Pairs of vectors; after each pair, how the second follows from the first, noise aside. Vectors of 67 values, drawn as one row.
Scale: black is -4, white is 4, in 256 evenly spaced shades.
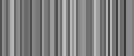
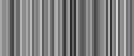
negated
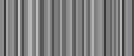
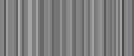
shrunk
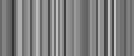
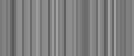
shrunk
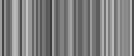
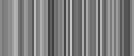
shuffled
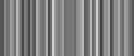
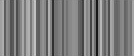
negated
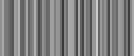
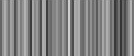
shuffled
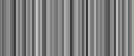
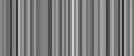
wrapped around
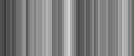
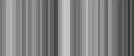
reversed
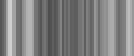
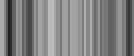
negated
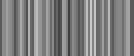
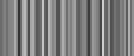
shuffled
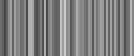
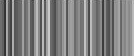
shuffled
